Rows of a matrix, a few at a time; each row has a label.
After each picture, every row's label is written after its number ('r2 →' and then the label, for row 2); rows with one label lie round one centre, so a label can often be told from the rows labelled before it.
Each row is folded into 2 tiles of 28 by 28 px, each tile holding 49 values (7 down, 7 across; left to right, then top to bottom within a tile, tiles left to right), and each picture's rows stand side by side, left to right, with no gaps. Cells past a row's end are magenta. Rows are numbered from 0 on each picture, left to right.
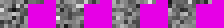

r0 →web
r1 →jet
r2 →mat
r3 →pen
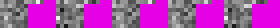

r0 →mat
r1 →jet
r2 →mat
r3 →mat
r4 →jet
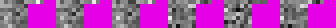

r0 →mat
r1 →mat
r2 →mat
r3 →jet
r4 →web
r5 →jet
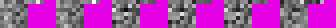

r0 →mat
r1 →mat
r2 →web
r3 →web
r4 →web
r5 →pen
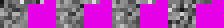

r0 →pen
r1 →mat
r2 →mat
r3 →web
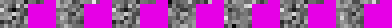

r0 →web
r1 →mat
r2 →web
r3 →pen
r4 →jet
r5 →web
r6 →mat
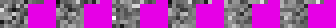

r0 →web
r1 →pen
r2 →jet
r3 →pen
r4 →mat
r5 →mat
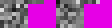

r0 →web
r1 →pen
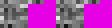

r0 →jet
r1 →jet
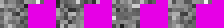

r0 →mat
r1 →pen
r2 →jet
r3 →mat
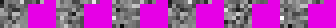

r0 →pen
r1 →mat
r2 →jet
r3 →pen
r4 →web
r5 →jet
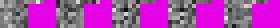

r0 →mat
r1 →pen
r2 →web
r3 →web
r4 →jet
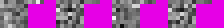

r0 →mat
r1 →web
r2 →jet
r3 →web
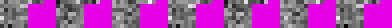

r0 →jet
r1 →pen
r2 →mat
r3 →jet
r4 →pen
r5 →mat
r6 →jet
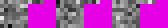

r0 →jet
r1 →pen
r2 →mat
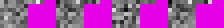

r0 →mat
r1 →pen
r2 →web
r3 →pen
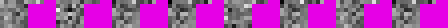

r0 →mat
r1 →web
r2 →pen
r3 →pen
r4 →jet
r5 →pen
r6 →mat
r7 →pen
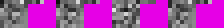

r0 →pen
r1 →pen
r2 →web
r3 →pen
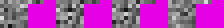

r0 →jet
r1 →web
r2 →web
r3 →mat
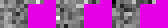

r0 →mat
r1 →jet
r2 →pen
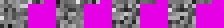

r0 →jet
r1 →pen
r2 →web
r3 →web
